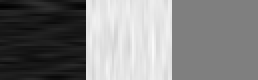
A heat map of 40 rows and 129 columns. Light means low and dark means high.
The table splits into one row of 3 panels. Panel 1,1: very high, streaked across, faint in contrast. Panel 1,2: very low, streaked downward, faint in contrast. Panel 1,3: middling, flat.
